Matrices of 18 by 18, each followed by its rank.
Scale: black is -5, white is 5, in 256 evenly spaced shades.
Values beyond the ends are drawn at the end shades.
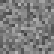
full rank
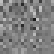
three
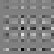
one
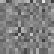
three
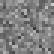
full rank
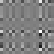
one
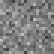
full rank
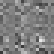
three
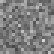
full rank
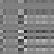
one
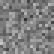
full rank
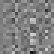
three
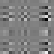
one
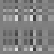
one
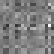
three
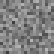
full rank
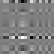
one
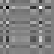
one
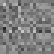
three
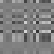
one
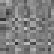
three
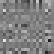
three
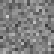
full rank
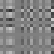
one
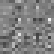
three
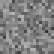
full rank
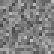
full rank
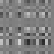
one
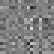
three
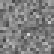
full rank
